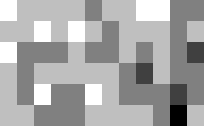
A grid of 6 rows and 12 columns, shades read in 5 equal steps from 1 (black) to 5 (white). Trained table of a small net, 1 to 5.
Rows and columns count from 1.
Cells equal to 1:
1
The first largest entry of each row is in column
1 3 1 1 3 1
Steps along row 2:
same up down up down down up same same down up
